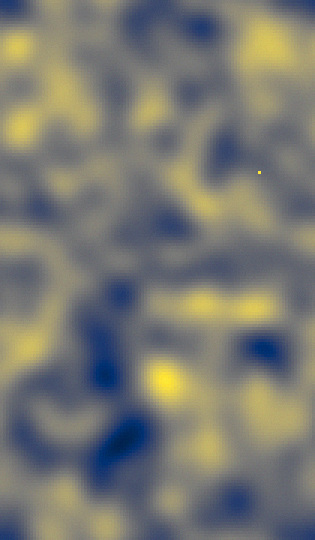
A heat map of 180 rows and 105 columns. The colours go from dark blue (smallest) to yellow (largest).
One lone cell stands out, far higher than its neighbours. The values follow a bell shape. The field is smooth, with broad soft blobs. The halves do not mirror each other. No row or column stands out.
